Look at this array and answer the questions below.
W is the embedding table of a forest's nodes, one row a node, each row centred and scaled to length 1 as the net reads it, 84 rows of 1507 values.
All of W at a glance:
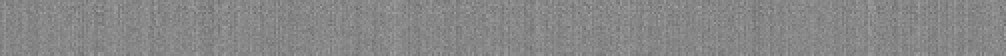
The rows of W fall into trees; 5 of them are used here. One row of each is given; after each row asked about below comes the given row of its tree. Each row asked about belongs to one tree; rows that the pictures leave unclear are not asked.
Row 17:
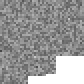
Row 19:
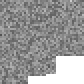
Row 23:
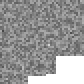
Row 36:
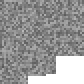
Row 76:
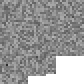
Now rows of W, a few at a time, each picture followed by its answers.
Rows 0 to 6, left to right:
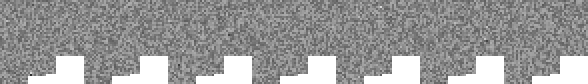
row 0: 17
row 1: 19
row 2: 76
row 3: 17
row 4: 76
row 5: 17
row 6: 76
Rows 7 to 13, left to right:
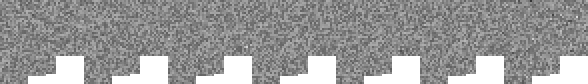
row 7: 17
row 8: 36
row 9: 19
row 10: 19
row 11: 19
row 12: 19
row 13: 23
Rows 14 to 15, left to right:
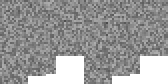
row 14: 23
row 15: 36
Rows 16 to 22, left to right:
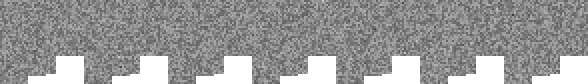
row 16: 36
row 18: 19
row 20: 19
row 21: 76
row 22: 76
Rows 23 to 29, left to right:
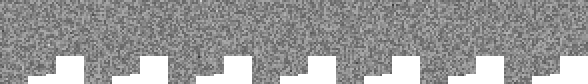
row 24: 76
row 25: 23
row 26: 36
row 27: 76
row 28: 17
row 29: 19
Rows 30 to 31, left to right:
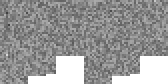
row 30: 76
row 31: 36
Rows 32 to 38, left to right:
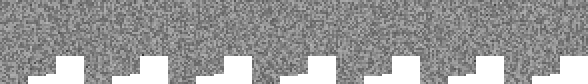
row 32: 76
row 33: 76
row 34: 19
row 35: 23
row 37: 76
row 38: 76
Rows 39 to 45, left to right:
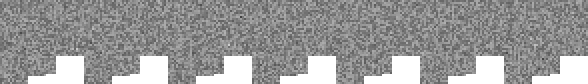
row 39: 17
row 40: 17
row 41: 23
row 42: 17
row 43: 76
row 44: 17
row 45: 76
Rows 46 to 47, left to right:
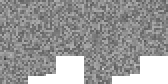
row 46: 17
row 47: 19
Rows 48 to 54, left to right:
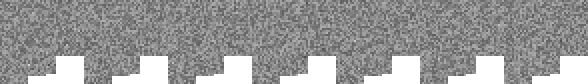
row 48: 36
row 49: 17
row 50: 19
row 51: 19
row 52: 23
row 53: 17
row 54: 76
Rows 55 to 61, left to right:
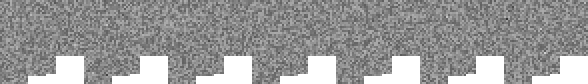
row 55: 36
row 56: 17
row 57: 17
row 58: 23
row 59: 19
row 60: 76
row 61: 76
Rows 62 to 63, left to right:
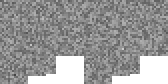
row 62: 36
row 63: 23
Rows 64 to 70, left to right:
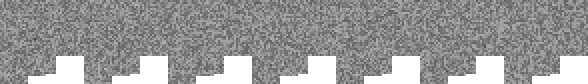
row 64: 17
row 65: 76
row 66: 23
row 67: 36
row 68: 19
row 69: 17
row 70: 76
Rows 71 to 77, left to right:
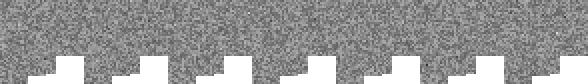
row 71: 19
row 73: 76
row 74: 19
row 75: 36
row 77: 19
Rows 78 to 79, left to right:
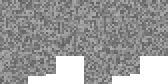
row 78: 17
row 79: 36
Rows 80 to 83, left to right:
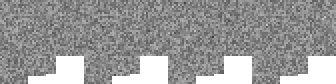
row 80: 17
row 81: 17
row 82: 36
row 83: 17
